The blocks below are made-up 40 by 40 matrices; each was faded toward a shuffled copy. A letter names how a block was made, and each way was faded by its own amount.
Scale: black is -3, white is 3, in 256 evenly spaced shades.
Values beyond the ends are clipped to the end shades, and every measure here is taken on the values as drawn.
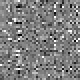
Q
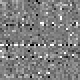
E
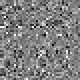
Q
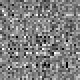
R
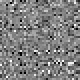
Q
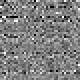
R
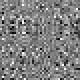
Q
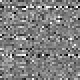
R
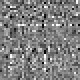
R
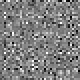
Q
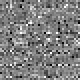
E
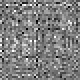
Q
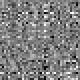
R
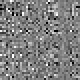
Q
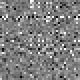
E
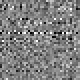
R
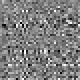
R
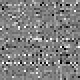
E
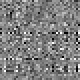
R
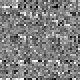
R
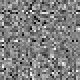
Q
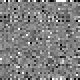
E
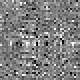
Q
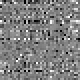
E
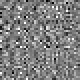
Q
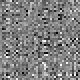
Q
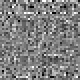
R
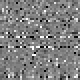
E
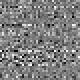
R
